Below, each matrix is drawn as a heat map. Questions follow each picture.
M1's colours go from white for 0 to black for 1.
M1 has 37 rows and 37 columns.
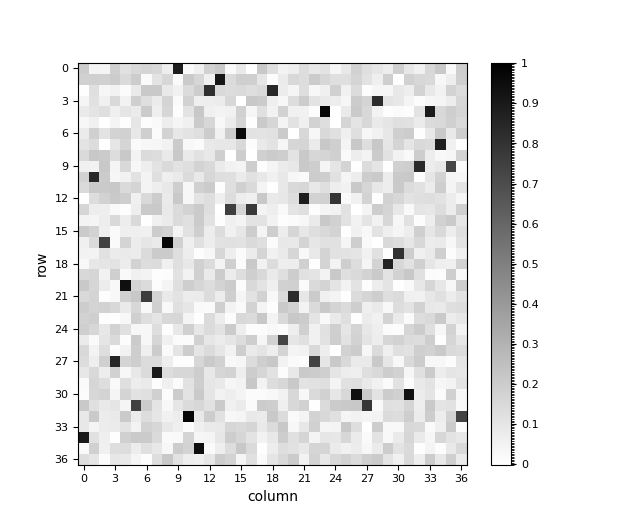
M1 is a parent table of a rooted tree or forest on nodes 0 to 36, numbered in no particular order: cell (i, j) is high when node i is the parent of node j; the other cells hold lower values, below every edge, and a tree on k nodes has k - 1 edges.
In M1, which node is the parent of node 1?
10
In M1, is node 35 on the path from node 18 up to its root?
no
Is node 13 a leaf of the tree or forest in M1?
no
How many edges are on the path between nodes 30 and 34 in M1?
6
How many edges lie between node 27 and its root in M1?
3
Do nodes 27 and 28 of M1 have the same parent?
no
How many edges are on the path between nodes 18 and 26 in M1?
16
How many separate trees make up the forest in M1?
2
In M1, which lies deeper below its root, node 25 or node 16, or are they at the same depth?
node 16
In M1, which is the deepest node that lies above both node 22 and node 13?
27
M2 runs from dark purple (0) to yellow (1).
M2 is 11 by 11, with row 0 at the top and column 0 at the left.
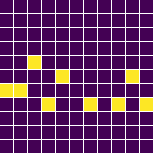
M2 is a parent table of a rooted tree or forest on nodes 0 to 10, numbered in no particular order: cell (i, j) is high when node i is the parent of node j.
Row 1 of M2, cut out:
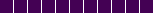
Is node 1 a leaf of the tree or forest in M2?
yes
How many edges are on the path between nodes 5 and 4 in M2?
1
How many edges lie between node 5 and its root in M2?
0
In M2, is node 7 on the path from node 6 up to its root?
yes
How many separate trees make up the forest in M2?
2
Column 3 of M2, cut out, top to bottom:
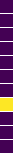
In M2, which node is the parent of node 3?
7
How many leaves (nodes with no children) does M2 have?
7
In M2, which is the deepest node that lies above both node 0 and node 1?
6
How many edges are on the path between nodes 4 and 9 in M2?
2
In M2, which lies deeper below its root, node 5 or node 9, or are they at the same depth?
node 9
